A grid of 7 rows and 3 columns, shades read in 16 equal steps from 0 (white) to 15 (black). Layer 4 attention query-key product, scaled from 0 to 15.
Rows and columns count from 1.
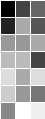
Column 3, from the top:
9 10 5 11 2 8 1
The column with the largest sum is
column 1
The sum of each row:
35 28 17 19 9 17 8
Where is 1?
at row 7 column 3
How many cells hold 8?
1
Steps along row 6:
up up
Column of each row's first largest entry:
1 1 1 3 2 3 1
